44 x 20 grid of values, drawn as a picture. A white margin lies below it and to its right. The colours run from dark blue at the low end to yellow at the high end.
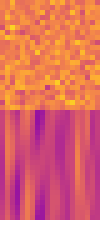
It is made of 2 by 1 panels. Panel 1,1: high, fine-grained. Panel 2,1: middling, streaked downward.
